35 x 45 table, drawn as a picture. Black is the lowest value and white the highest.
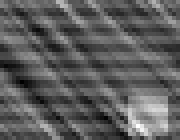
Odd patch: higher, in the bottom right. Stripes: horizontal, repeating 8 times. Mirror symmetry: none. Ninth with the highest average: bottom right.
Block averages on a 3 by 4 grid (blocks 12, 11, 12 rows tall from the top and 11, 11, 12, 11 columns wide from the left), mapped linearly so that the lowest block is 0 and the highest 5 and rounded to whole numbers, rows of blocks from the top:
1 1 1 1 / 0 1 1 1 / 1 0 1 5
